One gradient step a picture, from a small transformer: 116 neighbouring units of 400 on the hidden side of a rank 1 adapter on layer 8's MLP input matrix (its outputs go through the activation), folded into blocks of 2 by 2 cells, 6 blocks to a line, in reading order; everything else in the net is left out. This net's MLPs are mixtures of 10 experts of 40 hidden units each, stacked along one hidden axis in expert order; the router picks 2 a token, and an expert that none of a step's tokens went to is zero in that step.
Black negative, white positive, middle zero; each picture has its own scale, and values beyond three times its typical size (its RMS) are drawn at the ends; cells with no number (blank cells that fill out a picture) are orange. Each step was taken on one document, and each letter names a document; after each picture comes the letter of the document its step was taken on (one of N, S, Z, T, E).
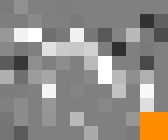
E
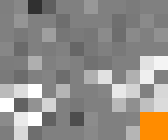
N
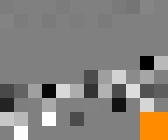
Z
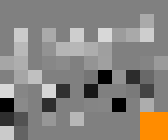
Z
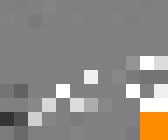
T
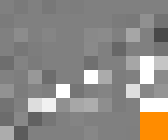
T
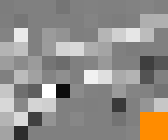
Z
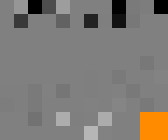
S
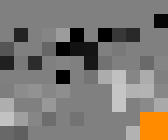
N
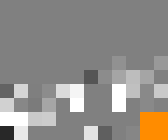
N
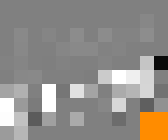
Z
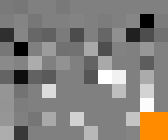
E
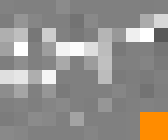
E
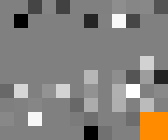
S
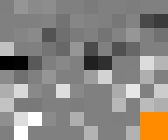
N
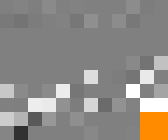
T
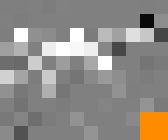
E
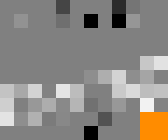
S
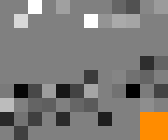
S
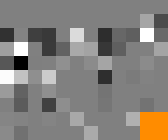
E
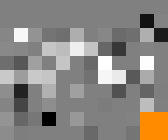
E
